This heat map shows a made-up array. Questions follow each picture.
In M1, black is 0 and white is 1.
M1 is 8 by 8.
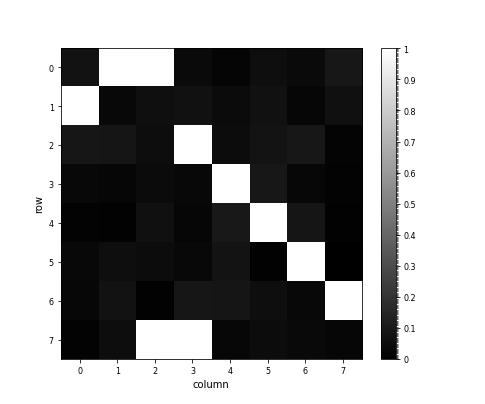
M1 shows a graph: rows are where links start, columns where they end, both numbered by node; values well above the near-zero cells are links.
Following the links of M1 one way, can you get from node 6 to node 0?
no
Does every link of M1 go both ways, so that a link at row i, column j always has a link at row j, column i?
no
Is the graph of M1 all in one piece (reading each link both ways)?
yes
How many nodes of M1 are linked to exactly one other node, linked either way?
1
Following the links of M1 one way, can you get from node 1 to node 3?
yes
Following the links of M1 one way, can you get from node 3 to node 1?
no
